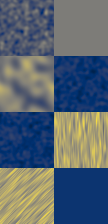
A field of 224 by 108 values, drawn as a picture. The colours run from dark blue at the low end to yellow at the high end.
It is made of 4 by 2 panels. Panel 1,1: low, blotchy. Panel 1,2: middling, flat. Panel 2,1: middling, smooth, strong in contrast. Panel 2,2: very low, blotchy, faint in contrast. Panel 3,1: very low, blotchy, faint in contrast. Panel 3,2: high, streaked downward. Panel 4,1: high, slanting up to the right. Panel 4,2: very low, flat.
